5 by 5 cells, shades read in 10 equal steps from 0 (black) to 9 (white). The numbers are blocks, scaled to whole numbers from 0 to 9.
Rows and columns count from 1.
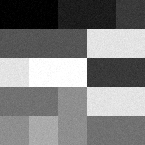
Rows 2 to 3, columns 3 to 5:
3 8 8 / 9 2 2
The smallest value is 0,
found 2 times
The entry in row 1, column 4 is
1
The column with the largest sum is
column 5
